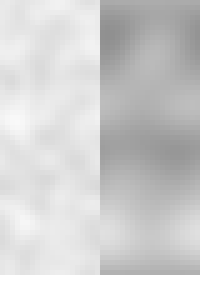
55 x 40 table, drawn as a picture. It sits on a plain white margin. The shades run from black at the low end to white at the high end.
The table splits into one row of 2 panels. Panel 1,1: very high, blotchy, faint in contrast. Panel 1,2: high, smooth.
